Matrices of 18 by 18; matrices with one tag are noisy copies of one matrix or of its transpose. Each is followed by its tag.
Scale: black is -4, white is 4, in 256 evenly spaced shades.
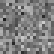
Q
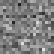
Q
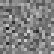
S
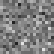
Q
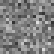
Q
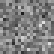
Q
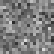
Q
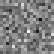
S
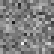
Q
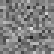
S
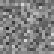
S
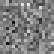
S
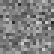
Q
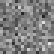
Q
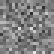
S
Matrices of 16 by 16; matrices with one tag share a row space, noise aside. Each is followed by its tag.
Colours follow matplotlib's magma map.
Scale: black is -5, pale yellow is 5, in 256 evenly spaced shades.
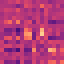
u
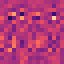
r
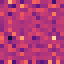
r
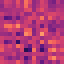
u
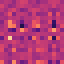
r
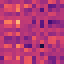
u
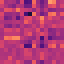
u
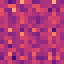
r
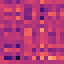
u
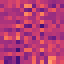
u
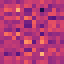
u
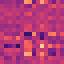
u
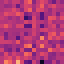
u
